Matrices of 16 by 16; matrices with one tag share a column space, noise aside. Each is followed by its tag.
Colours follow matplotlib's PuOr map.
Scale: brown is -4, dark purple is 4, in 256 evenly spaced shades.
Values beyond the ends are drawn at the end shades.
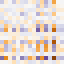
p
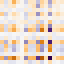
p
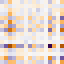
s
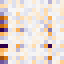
s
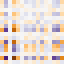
p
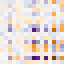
p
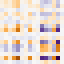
p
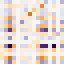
s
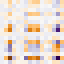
p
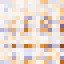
s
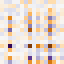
s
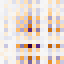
s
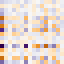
s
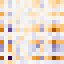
p
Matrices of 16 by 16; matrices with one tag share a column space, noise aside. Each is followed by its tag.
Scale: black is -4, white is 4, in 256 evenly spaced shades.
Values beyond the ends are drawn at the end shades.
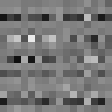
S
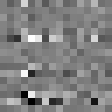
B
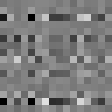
S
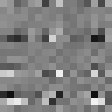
B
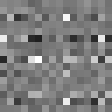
S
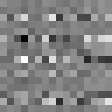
S
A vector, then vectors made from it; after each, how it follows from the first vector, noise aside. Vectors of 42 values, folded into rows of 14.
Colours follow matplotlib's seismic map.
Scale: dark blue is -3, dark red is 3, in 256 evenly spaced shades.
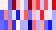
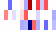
partly zeroed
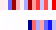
partly zeroed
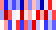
wrapped around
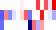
partly zeroed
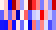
copied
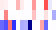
partly zeroed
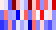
copied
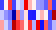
wrapped around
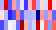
wrapped around
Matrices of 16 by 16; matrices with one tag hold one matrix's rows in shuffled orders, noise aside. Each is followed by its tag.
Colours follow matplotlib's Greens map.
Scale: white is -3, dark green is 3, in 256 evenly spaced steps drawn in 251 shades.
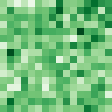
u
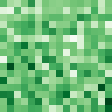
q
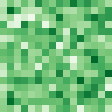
u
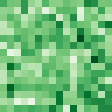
u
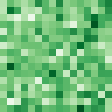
u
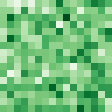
u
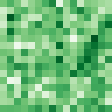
u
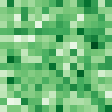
u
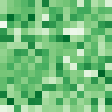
q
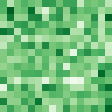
q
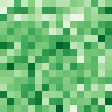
q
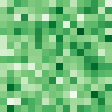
u
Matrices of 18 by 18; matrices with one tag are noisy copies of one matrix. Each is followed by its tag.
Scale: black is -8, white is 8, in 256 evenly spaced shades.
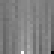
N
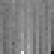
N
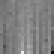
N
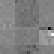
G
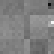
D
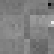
D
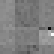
G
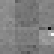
G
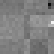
D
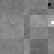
D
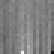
N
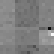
G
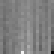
N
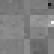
D
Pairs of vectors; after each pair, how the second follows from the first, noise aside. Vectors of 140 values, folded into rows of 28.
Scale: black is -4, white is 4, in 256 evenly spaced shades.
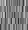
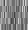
sign-scrambled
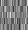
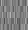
shrunk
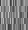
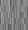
shrunk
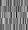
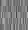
shrunk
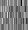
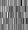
copied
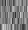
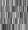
negated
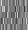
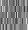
copied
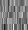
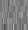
shrunk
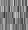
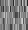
negated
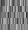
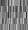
sign-scrambled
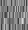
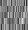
copied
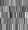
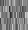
copied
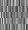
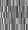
copied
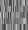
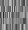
negated
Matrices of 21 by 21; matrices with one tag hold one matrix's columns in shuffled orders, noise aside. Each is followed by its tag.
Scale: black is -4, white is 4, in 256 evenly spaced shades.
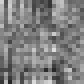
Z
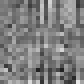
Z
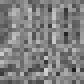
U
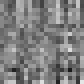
Z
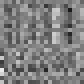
U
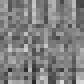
Z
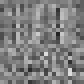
U
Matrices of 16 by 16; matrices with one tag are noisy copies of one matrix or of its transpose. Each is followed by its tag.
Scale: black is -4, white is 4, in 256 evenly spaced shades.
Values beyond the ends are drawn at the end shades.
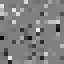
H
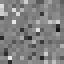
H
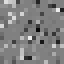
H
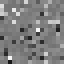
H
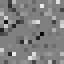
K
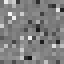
H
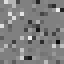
H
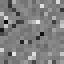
K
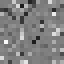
K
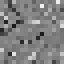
K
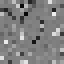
K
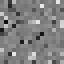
K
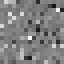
H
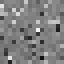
H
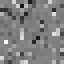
K
